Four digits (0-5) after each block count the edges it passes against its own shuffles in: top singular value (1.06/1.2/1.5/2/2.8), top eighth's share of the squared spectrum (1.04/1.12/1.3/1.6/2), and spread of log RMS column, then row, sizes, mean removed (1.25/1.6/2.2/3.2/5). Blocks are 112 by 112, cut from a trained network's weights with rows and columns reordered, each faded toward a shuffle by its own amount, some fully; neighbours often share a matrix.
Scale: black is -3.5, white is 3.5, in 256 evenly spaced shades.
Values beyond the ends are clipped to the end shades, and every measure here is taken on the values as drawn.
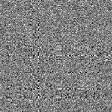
4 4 2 2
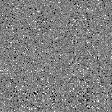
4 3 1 1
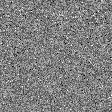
0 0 0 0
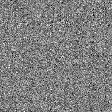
3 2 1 1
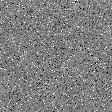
0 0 0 0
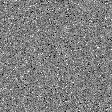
1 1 0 0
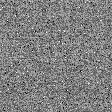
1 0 0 0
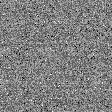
1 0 0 0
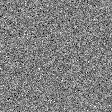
1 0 0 0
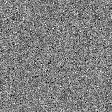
2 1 0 0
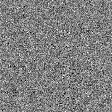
3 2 0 1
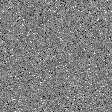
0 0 0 0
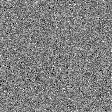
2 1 0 1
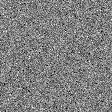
0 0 0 0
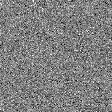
3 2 0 1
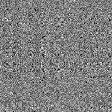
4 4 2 3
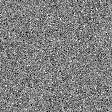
1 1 0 0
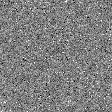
2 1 0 1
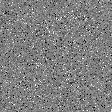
1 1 0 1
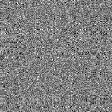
4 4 1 3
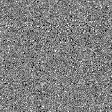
3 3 1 2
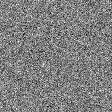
2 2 0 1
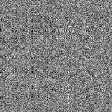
4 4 2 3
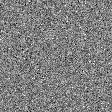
1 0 0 0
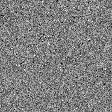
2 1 0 0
